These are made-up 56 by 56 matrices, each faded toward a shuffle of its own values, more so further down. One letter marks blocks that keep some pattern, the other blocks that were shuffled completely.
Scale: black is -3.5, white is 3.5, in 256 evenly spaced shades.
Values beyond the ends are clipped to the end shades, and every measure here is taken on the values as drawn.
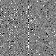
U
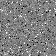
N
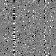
U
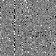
U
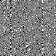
U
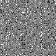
U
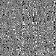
U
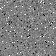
N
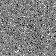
N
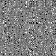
U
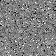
N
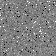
N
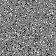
N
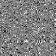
U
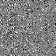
U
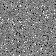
N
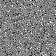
N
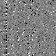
U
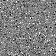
N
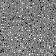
U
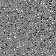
U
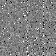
U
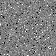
N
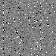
U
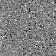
U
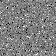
N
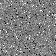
N
